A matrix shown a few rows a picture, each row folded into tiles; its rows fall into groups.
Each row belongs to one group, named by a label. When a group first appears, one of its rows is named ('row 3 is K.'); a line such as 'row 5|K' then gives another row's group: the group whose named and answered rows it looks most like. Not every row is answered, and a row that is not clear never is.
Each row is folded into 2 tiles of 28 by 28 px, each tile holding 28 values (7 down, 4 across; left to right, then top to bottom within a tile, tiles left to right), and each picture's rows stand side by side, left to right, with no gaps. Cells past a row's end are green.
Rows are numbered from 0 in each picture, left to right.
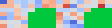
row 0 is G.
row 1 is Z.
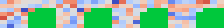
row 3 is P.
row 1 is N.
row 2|G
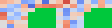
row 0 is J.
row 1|N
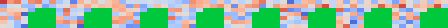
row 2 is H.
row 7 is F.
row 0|H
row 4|P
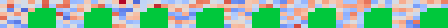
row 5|G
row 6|F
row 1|F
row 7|H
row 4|F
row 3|P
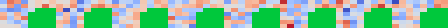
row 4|P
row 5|N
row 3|P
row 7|G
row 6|N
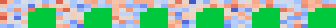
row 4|F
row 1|H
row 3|N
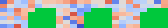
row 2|J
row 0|G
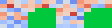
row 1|P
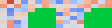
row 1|P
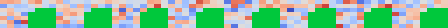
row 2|Z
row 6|J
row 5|F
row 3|P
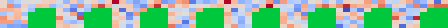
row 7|J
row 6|F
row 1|J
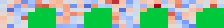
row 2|Z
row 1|H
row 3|Z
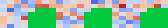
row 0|J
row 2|F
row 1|F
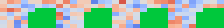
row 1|F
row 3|N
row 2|H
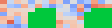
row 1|J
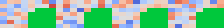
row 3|J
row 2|N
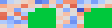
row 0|F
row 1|N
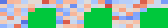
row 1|G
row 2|P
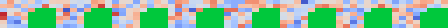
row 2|G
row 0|Z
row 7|P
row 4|P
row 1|Z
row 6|N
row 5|N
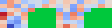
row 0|Z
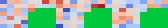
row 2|H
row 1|F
